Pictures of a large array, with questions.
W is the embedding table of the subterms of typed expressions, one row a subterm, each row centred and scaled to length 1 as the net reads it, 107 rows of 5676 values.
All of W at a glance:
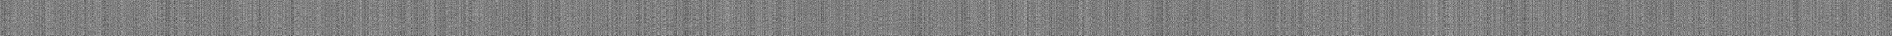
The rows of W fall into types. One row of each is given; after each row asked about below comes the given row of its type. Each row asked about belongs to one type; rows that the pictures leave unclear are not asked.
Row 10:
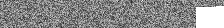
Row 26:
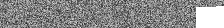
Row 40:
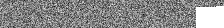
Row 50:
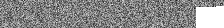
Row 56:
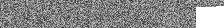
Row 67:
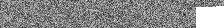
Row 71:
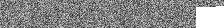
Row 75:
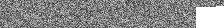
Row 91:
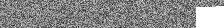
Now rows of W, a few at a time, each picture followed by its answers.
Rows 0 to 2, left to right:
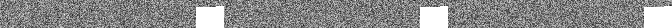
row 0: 71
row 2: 26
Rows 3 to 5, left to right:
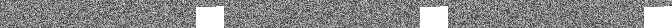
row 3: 91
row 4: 91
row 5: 26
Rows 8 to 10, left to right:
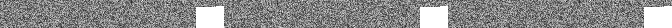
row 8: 10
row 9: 71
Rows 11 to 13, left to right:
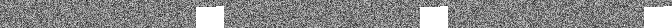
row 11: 50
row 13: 26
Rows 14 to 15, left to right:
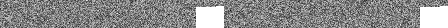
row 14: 56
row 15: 75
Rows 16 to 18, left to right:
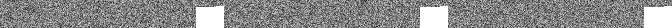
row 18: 56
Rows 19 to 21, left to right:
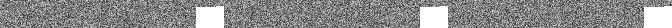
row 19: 40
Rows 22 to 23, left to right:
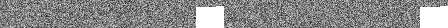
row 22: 91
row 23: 50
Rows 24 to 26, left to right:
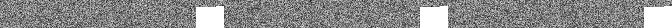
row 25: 10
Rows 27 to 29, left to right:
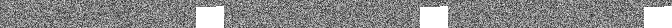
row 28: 67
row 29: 40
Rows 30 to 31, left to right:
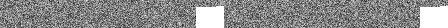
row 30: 71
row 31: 26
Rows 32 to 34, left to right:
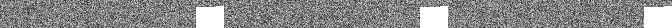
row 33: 56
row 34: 71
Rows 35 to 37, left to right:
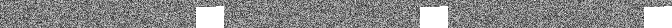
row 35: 10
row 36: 75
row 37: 56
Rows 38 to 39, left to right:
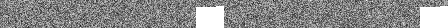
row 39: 71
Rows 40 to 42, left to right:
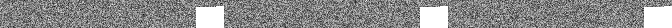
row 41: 10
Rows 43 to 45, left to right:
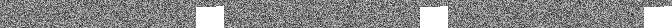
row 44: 10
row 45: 67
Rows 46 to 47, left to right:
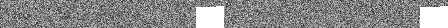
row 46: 67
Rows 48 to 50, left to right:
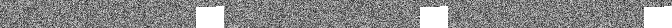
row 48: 26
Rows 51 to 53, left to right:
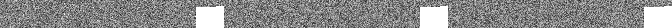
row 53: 56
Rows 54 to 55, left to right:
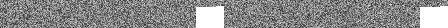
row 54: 26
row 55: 67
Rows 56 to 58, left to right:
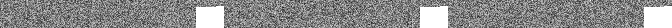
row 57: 91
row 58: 91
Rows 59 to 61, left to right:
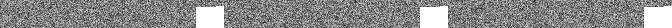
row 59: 67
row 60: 10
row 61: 10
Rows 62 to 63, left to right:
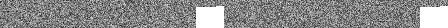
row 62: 75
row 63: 50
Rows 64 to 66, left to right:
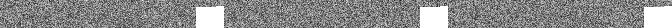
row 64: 71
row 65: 50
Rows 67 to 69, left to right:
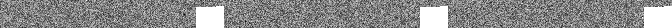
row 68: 26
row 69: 67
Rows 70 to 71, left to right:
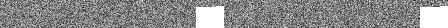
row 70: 91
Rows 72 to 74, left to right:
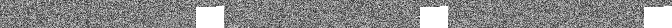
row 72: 56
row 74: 75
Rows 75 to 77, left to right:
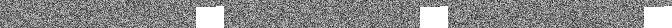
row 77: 26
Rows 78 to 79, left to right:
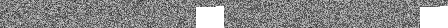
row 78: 75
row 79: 10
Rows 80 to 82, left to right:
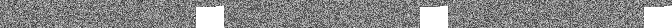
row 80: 71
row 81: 10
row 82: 56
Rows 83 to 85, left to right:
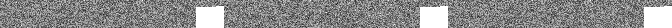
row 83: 91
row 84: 67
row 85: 91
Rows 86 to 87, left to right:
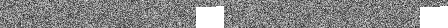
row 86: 71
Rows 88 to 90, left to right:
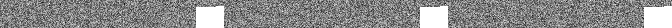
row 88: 56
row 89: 75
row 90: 10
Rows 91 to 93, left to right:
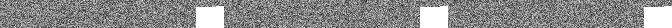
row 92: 71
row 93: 40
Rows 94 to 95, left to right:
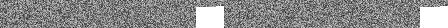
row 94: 26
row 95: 91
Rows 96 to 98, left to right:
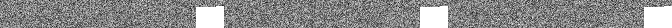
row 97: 56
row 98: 40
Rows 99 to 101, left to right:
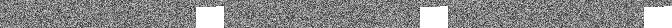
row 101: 67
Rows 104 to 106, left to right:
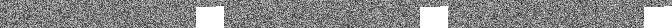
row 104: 26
